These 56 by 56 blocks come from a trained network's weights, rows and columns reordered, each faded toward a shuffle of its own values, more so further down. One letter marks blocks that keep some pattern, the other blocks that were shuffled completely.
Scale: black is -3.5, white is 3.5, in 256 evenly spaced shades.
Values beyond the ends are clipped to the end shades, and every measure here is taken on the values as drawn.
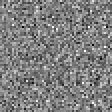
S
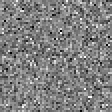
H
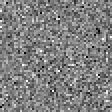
H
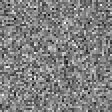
H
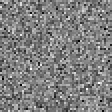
H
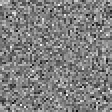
H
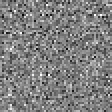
S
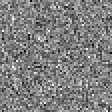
S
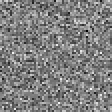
S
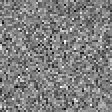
S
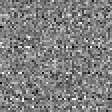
S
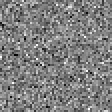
H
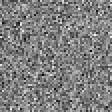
S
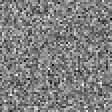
H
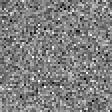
H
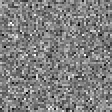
S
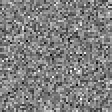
S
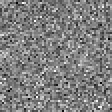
S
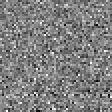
S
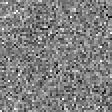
S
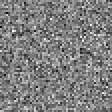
H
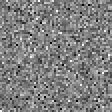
H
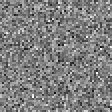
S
